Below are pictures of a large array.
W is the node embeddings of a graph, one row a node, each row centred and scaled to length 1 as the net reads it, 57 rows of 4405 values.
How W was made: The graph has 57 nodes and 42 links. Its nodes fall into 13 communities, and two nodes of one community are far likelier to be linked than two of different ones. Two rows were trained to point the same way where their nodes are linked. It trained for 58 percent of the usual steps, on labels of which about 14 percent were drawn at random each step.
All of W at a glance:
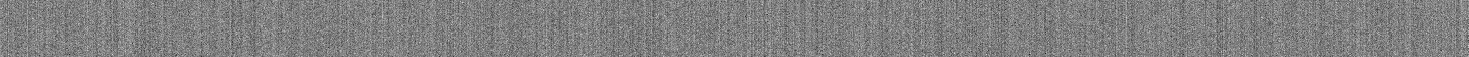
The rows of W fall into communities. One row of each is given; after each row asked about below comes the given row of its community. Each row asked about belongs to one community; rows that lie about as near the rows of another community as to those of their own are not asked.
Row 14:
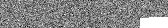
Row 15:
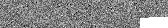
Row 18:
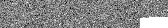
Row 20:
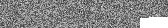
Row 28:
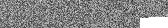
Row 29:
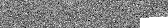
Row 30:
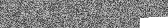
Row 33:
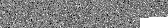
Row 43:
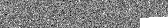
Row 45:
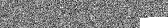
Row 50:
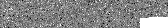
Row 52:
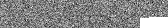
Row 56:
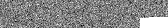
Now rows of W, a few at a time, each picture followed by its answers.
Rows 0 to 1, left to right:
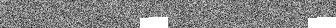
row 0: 43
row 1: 20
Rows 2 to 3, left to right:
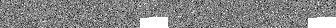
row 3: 50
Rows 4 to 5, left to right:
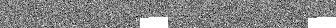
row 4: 33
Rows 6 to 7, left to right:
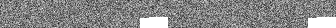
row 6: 50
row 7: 15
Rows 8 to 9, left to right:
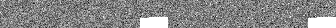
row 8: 45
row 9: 18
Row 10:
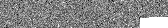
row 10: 29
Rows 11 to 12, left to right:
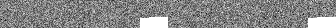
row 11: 28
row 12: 29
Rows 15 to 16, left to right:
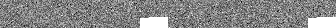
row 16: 30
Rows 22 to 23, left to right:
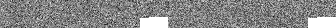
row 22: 20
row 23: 52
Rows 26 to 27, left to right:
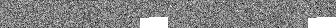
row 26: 14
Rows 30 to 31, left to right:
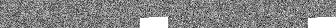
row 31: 30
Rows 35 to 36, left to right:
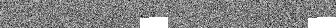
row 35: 52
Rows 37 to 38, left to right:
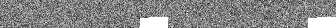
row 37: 15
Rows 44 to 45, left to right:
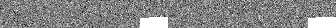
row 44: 56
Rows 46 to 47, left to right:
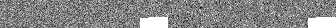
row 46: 28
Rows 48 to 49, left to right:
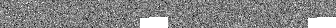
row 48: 14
